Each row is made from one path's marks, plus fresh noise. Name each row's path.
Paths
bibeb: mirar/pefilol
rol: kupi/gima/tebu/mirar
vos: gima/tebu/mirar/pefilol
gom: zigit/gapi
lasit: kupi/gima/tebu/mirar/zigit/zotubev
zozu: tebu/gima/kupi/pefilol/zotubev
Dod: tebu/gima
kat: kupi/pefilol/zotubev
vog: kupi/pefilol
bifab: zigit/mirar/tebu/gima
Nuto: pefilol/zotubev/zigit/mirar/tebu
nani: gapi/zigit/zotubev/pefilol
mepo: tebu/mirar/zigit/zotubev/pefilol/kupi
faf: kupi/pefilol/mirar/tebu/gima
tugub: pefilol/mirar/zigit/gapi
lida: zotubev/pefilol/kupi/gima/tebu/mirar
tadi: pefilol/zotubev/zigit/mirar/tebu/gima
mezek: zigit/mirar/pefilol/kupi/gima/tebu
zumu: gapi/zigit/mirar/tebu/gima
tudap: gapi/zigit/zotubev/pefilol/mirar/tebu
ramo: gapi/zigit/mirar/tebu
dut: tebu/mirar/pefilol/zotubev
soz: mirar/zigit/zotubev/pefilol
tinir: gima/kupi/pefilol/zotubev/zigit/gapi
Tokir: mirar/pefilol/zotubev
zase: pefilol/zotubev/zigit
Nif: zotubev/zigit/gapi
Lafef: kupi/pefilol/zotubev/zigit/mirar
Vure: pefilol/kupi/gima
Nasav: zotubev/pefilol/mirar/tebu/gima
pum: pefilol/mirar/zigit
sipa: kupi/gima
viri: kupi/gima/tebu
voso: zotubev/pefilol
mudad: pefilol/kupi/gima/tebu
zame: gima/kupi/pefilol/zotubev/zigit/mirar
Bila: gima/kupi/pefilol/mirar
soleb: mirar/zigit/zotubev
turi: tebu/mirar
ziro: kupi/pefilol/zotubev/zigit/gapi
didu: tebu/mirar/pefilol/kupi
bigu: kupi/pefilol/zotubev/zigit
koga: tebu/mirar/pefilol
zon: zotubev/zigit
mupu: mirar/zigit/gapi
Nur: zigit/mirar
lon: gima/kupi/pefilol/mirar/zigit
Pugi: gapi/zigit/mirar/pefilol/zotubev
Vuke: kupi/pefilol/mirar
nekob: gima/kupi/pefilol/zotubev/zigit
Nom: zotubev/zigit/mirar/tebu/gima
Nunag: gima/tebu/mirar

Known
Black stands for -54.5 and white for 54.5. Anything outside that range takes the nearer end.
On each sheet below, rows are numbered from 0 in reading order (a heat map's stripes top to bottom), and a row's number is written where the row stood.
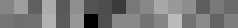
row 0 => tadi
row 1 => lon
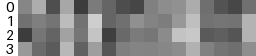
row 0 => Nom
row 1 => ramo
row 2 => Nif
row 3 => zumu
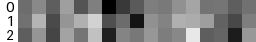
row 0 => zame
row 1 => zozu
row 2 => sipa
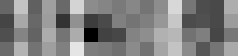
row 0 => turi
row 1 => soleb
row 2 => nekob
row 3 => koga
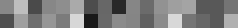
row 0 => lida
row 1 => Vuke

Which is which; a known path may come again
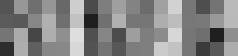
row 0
bibeb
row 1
tugub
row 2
viri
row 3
voso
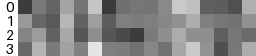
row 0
Nif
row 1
zumu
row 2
tadi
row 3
koga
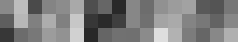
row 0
lida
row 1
mepo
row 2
nani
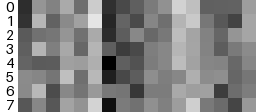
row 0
zase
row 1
kat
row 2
Pugi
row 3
Nuto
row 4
tinir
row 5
mezek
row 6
Nasav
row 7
Vure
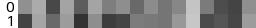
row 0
Nunag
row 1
soleb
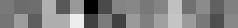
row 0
lon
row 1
mudad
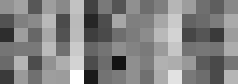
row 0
faf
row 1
pum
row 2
zon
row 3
ramo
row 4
zozu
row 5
vog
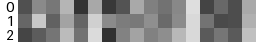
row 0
Nur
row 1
turi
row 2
gom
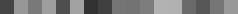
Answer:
soz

